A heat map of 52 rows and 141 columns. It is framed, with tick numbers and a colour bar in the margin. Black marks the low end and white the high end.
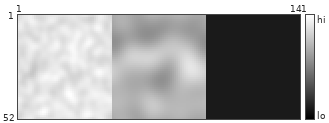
The table splits into one row of 3 panels. Panel 1,1: very high, blotchy, faint in contrast. Panel 1,2: high, smooth. Panel 1,3: very low, flat.
